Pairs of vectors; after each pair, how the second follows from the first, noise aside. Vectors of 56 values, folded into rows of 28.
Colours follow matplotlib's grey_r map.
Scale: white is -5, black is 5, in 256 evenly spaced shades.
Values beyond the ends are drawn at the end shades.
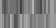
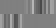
partly zeroed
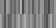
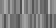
sign-scrambled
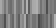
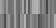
copied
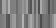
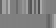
partly zeroed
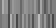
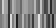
scaled up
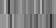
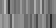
copied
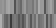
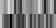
scaled up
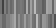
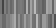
copied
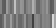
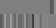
partly zeroed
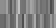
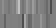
partly zeroed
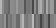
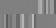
partly zeroed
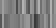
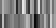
scaled up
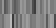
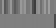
partly zeroed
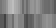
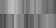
copied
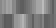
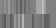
partly zeroed
